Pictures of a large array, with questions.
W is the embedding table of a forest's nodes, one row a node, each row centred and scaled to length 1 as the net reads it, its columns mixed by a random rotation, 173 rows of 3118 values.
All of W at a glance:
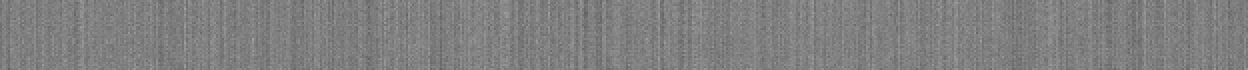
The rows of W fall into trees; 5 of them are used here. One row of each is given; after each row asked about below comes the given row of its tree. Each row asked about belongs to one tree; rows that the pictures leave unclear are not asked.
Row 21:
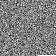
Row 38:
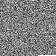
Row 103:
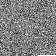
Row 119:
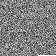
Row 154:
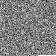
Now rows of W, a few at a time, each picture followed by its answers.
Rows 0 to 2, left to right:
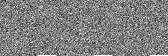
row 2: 38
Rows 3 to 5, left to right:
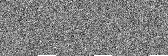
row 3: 38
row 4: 119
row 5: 38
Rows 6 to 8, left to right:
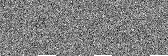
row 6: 38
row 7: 119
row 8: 119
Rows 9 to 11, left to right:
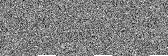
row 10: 119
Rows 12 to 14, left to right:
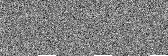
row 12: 154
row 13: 119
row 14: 103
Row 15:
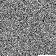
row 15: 38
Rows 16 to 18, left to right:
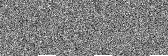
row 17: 119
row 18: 38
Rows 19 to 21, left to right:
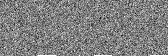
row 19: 38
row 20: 38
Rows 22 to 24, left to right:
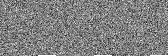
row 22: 119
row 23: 21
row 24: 103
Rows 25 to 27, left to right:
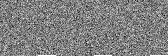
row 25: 21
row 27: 119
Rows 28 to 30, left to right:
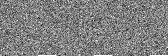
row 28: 154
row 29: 38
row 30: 38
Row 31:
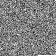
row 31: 119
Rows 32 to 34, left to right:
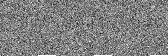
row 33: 38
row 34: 38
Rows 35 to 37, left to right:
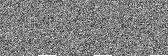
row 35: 38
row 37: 21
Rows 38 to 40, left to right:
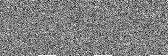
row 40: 119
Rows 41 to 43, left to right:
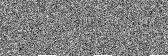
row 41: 119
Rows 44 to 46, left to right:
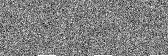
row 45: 103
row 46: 38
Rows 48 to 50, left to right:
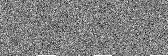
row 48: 103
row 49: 38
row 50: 119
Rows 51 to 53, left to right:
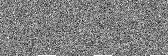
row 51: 103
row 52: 38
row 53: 119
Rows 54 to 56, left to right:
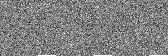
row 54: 21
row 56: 38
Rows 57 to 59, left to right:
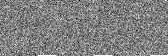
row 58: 154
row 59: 154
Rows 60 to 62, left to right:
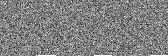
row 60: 21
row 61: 119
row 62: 21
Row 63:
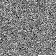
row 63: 119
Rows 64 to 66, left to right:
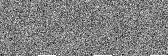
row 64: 103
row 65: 38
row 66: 21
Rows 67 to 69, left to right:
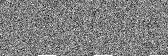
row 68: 38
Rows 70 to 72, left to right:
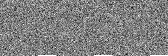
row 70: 38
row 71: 38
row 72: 154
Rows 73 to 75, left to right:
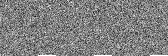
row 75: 119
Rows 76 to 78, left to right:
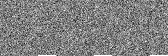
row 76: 21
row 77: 38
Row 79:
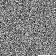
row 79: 103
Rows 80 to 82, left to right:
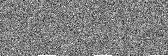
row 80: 38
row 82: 103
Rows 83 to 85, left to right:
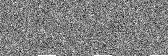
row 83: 38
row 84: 103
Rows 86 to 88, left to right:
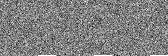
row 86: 21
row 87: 38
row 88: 154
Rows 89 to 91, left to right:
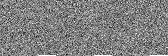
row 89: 119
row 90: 21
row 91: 38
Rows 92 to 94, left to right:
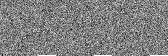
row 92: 154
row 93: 38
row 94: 119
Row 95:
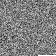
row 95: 119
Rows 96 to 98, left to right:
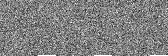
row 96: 38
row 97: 103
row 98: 103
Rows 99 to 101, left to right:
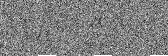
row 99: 154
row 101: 21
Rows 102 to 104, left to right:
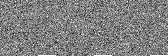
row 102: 119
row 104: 119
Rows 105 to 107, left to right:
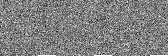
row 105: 103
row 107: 119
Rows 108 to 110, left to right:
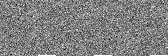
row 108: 21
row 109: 119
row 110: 38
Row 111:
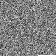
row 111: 154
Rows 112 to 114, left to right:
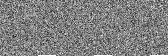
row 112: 154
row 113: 21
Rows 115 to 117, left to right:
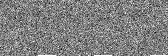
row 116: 38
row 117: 103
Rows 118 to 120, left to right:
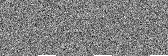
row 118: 38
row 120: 21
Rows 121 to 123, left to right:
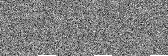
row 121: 154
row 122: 154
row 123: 21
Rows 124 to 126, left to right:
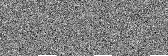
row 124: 119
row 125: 154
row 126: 103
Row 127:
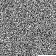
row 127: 103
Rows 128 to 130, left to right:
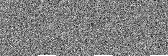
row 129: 38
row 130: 154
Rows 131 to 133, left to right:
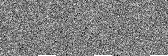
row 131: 119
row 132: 21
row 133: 154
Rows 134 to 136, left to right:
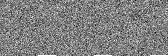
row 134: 38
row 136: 103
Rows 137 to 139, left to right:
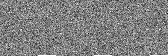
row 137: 119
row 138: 103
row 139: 154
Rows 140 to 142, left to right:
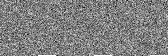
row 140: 119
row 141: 119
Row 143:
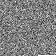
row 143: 119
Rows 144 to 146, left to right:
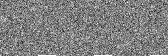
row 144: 154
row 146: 38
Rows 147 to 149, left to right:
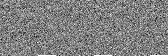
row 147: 119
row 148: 38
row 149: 38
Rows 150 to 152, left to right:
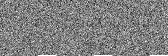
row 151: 38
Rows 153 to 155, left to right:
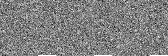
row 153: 154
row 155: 38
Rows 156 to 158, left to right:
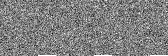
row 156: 119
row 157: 38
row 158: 103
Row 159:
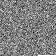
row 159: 119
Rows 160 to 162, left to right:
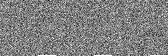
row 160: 38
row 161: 38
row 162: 103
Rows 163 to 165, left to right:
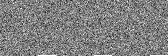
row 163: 38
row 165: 119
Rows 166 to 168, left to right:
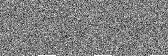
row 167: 21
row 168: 21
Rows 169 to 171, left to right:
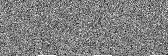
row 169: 103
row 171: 103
